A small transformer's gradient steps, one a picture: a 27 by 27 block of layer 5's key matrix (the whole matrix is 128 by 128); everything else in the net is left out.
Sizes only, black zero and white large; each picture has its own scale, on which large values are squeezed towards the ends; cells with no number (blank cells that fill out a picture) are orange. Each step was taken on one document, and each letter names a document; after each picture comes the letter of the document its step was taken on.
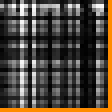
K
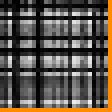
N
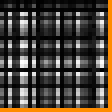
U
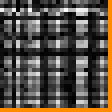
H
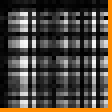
H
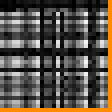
H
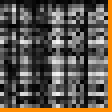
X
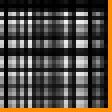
H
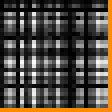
U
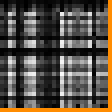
X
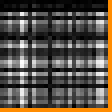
U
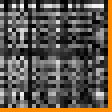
K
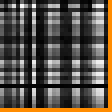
K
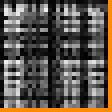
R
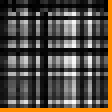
N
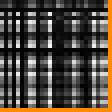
U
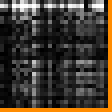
K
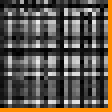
N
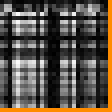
R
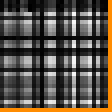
N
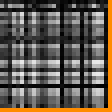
K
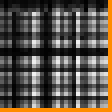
X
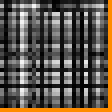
K
